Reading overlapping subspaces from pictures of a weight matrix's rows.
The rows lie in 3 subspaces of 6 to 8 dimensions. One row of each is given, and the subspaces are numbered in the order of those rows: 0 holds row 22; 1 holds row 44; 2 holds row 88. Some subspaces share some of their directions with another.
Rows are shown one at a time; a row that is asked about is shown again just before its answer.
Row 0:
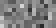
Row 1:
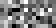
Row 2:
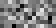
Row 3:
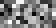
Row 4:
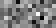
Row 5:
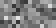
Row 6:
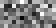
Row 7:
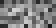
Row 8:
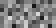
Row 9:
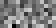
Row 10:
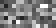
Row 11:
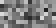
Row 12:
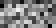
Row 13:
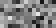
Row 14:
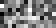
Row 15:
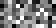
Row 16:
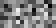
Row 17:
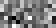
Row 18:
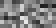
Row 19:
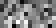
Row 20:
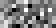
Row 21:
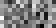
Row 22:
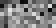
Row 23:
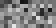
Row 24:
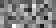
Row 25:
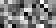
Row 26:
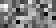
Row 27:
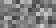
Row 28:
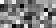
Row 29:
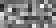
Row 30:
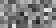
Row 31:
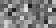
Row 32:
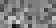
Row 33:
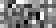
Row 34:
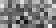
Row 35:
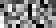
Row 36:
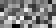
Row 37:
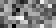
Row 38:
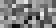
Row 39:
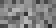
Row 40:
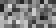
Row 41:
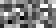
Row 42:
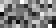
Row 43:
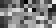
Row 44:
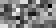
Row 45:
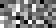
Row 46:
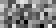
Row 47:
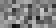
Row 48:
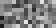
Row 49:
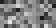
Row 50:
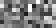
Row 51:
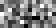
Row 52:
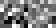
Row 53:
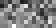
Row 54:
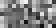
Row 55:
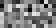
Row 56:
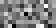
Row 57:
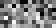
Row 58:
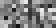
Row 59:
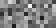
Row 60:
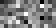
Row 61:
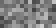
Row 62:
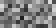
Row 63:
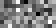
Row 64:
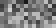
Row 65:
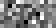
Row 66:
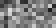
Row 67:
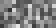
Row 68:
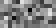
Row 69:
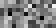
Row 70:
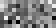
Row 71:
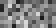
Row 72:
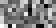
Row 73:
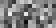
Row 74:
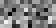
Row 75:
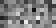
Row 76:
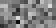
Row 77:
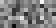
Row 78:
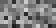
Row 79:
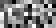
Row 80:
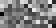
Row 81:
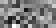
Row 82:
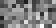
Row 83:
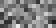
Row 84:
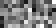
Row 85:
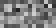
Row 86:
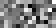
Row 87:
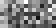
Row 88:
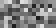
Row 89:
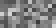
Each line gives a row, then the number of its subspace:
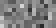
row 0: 2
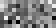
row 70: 1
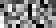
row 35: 1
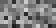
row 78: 1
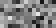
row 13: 0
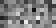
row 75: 1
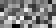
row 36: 0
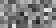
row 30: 0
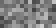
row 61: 2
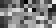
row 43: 0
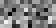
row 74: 2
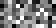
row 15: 2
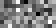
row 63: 2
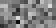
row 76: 1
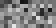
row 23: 2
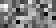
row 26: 1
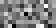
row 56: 1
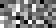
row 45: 1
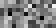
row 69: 0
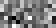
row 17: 2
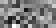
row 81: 1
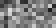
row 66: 0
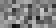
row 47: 2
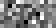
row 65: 2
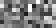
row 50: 0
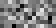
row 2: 2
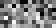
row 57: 1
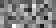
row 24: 0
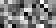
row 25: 1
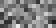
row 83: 0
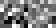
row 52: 0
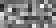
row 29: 1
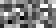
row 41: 1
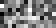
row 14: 1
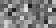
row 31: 0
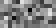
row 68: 2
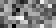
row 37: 1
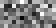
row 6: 1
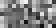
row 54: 0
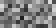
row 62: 0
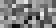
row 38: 2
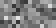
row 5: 1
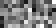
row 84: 0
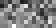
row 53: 0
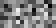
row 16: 1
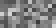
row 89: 0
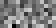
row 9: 2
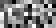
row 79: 0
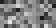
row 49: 1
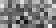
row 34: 1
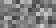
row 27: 2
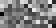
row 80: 0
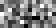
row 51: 1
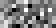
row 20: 0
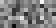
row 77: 1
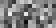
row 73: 0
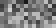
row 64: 1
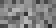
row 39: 1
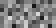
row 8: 0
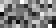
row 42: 0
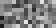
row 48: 1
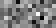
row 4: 0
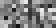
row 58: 1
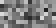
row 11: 1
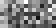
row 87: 1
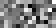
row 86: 0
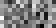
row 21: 2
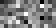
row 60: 1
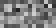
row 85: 1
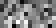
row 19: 2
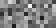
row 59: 0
